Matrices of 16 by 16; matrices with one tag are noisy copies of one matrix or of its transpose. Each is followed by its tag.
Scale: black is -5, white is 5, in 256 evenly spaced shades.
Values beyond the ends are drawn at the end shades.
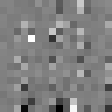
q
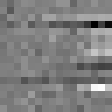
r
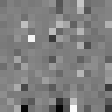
q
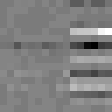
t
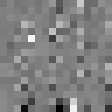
q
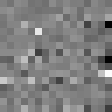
q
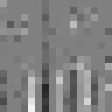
t
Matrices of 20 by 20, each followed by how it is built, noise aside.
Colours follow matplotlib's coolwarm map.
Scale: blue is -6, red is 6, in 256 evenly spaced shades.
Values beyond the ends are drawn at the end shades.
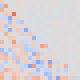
lower triangular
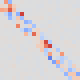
banded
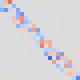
banded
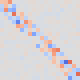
banded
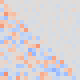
lower triangular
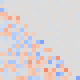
lower triangular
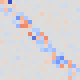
banded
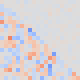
lower triangular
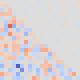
lower triangular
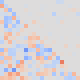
lower triangular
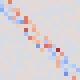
banded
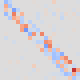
banded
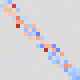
banded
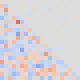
lower triangular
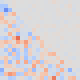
lower triangular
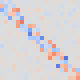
banded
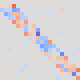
banded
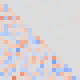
lower triangular
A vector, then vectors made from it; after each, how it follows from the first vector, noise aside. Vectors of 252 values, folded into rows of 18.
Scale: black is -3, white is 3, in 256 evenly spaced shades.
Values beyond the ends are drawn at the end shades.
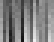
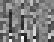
sign-scrambled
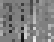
partly zeroed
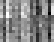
wrapped around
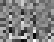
sign-scrambled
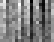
reversed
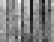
reversed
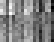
wrapped around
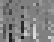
partly zeroed
